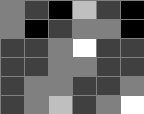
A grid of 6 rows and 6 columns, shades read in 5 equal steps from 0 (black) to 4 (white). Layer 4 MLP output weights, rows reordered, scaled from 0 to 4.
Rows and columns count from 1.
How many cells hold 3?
2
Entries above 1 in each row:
2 3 2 2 3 4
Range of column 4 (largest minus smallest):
3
